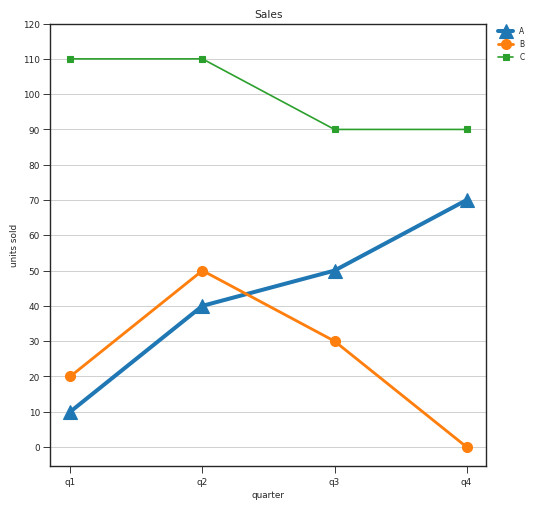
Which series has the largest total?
C
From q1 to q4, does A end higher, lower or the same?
higher
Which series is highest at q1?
C
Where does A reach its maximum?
q4
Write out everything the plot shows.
Title: Sales
x-axis: quarter, ticks q1 q2 q3 q4
y-axis: units sold, ticks 0 10 20 30 40 50 60 70 80 90 100 110 120
Legend: A, B, C
Values:
A: 10 40 50 70
B: 20 50 30 0
C: 110 110 90 90
